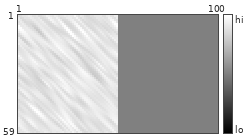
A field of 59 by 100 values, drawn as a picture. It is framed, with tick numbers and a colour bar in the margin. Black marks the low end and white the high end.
The table splits into one row of 2 panels. Panel 1,1: very high, slanting down to the right, faint in contrast. Panel 1,2: middling, flat.
